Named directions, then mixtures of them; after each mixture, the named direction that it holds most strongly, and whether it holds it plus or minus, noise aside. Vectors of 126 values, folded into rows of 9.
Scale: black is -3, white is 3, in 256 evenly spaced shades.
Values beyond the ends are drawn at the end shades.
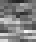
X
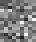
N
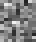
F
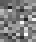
N, plus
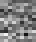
N, minus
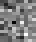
N, plus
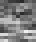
X, plus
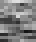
X, minus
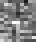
F, plus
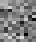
N, minus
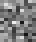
F, plus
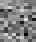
N, minus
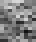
X, minus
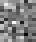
F, plus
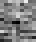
X, minus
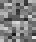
F, plus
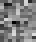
F, minus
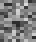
F, minus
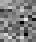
N, minus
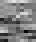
X, minus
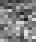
N, plus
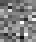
N, plus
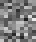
N, plus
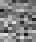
N, minus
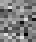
N, minus
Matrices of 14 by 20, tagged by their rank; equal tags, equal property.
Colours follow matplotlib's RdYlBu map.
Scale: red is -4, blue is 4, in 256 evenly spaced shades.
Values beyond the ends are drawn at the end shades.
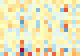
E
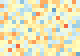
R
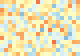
R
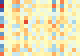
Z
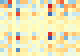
Z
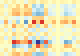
Z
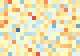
R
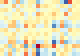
E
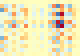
Z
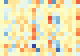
E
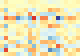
Z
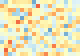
R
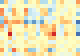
E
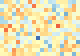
R
